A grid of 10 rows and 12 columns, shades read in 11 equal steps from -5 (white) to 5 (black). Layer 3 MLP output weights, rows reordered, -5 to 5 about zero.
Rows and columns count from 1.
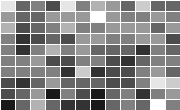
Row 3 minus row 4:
-2 -1 -1 -1 -4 1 1 -1 -1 0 2 -3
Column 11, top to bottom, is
1 -1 1 -1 0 0 -1 -4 0 -5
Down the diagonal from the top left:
-4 1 1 1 0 0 3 2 0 1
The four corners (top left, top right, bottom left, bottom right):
-4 1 4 0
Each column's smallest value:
-4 0 -2 -2 -4 -3 -5 -1 -1 -3 -5 -3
